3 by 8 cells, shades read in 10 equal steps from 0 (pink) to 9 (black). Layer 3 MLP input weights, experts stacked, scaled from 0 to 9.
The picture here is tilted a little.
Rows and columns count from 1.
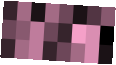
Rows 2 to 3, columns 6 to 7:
0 1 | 3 1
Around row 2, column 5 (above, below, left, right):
5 5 5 0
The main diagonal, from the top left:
7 4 2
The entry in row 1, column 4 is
3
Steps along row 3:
down down up down down down up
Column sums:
19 10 12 15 17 11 8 21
